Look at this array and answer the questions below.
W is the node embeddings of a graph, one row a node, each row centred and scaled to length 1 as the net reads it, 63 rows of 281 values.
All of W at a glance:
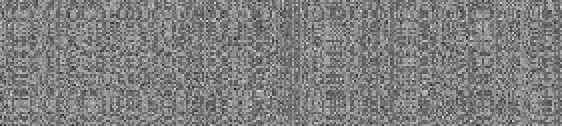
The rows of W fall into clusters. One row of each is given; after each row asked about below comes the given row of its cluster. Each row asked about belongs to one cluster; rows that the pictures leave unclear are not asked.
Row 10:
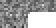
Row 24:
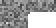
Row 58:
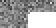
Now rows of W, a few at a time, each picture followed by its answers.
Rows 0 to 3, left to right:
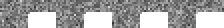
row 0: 10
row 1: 58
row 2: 10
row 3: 58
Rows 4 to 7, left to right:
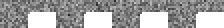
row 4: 58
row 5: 24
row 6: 24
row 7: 24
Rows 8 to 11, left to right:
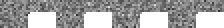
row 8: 24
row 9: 58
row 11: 24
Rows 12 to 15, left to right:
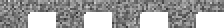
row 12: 24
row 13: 24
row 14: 10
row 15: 24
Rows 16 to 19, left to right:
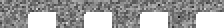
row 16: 10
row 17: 24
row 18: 10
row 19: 10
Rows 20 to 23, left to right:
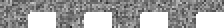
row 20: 58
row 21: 10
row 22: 10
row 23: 24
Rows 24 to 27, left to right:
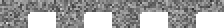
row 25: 10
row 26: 58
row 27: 58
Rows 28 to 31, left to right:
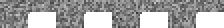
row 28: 10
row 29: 24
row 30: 24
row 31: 10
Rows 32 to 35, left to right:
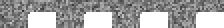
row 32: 24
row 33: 58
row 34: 10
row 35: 10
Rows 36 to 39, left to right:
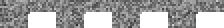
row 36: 24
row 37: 58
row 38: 58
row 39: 24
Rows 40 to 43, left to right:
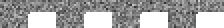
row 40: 58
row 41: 58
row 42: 10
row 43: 24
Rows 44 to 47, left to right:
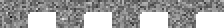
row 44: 10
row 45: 58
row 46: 58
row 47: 58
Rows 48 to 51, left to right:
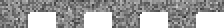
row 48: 24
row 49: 58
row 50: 24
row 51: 24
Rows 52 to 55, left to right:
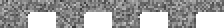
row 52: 24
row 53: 58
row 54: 24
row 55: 24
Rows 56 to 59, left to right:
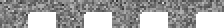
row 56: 10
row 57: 24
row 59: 58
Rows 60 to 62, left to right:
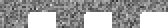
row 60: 10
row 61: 24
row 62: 58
